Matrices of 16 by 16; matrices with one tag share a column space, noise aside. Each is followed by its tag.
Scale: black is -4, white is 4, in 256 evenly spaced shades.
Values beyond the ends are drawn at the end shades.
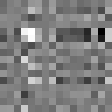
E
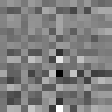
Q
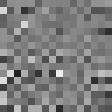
Q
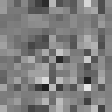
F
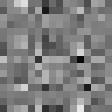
F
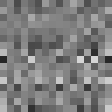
F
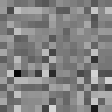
Q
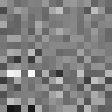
Q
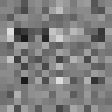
E
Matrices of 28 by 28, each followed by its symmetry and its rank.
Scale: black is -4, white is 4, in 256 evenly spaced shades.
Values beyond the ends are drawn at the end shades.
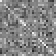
symmetric, rank five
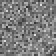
symmetric, full rank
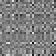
neither, rank three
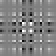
symmetric, rank one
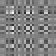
symmetric, rank one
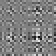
antisymmetric, rank two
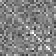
symmetric, rank five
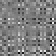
antisymmetric, rank two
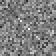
symmetric, full rank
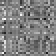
neither, rank three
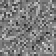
symmetric, full rank
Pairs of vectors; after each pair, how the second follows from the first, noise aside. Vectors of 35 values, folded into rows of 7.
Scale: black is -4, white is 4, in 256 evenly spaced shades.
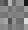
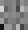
reversed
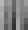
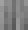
shrunk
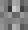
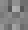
shrunk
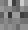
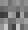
reversed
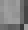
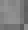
shrunk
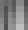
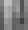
reversed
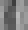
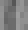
shrunk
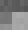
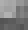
reversed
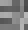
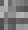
reversed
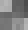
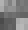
reversed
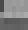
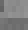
shrunk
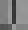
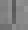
shrunk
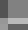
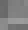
shrunk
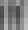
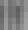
shrunk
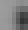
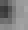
reversed
